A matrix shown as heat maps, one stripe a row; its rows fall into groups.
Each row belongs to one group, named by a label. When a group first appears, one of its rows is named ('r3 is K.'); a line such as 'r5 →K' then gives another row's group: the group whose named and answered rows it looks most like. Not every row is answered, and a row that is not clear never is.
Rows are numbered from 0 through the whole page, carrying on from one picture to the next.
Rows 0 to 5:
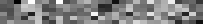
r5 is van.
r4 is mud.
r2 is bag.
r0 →van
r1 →bag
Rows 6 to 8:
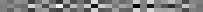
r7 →mud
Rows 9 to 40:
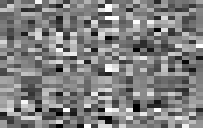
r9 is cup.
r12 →bag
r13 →cup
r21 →mud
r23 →van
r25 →cup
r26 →cup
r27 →bag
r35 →mud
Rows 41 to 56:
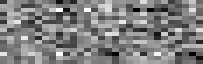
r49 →cup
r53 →bag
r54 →van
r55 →van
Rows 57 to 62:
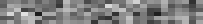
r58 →cup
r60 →mud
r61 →bag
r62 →mud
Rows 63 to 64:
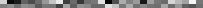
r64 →cup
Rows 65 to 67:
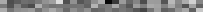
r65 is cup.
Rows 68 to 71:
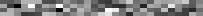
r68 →bag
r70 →cup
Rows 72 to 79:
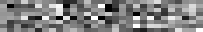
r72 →van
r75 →mud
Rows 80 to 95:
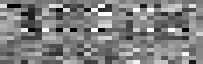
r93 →bag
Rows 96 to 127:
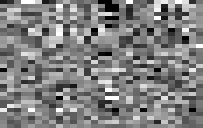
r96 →bag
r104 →mud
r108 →bag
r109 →bag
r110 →mud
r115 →mud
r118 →cup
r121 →bag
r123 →van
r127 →van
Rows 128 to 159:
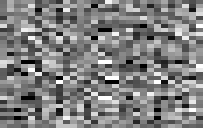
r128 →cup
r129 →mud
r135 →bag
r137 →mud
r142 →mud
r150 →bag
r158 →mud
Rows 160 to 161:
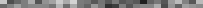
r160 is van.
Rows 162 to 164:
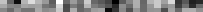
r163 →van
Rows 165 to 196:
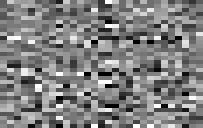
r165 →cup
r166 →bag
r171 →cup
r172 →bag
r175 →mud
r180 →cup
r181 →cup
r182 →mud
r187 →cup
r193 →bag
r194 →van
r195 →cup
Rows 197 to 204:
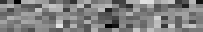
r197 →van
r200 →bag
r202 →van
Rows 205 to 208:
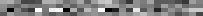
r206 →cup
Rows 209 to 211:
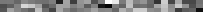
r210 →bag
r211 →van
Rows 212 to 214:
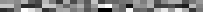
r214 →bag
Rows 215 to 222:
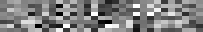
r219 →mud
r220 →bag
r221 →cup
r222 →mud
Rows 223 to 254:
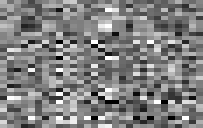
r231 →van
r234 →mud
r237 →cup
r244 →cup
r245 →cup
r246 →mud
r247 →cup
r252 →mud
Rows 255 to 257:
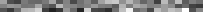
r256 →van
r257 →bag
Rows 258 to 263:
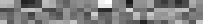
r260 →bag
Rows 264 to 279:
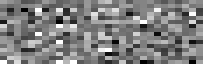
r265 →bag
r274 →van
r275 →mud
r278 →cup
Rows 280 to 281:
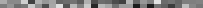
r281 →mud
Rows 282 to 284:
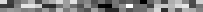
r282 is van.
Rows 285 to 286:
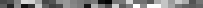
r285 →bag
